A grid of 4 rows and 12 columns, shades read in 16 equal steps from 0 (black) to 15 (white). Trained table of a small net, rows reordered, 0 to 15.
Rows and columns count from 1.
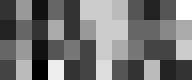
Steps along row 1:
up down up down up same down down down up up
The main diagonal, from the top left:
3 6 1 14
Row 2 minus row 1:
-1 -3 2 4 0 -3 0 1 1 4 3 -5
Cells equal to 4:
5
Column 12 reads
15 10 12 3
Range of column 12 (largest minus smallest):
12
